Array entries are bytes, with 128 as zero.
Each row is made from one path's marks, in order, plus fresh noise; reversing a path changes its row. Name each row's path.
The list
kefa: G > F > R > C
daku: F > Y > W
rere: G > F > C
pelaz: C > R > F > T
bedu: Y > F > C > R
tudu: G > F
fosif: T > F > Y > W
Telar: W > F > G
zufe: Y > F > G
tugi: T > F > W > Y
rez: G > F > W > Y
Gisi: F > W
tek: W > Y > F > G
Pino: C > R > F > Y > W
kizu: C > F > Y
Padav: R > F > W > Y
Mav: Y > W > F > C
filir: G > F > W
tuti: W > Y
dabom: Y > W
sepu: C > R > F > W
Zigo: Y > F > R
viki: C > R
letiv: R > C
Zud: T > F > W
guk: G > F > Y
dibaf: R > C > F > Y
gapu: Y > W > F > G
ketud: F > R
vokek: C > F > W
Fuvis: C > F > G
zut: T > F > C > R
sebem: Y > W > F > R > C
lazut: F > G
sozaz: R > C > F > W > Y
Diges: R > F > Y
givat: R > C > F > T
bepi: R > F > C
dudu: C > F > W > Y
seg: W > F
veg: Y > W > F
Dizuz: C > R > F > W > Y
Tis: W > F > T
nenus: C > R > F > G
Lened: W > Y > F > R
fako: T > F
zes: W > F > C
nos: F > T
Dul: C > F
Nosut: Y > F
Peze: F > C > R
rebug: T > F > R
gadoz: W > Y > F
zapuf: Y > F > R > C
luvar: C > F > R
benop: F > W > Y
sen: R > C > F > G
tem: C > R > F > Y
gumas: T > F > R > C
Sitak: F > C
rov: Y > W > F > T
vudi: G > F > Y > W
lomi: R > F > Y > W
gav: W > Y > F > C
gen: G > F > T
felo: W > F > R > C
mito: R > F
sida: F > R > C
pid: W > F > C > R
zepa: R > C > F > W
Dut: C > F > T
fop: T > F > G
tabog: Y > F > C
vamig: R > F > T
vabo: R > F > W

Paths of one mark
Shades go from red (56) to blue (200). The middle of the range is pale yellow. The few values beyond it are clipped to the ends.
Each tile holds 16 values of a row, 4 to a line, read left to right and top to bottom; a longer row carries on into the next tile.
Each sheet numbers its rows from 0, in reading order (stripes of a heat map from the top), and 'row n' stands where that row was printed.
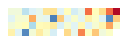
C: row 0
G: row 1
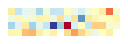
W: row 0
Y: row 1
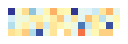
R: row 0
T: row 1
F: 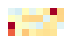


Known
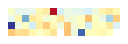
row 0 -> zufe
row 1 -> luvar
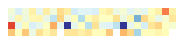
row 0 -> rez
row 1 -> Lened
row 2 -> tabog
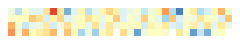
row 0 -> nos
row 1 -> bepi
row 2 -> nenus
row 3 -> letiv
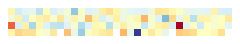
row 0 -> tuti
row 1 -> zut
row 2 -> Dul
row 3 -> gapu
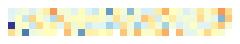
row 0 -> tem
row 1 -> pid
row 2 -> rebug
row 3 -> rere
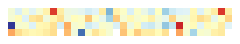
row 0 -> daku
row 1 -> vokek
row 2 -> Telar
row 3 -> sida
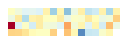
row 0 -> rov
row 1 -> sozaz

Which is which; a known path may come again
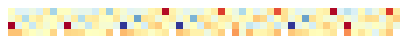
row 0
veg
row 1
rov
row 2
Nosut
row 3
Zigo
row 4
nos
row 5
zufe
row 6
ketud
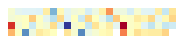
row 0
dudu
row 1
tem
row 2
Gisi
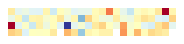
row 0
sebem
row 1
tabog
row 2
lazut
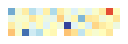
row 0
zepa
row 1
zapuf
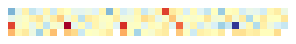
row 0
vabo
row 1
Mav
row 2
sida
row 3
felo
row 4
gadoz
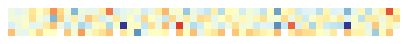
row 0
rere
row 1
fop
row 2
Pino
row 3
tugi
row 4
Tis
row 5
tuti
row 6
Diges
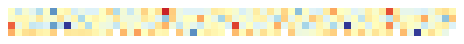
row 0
seg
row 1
tek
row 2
tudu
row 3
Dut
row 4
rez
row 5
gumas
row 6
vudi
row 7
Dul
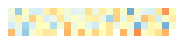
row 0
zut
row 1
filir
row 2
fako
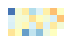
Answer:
letiv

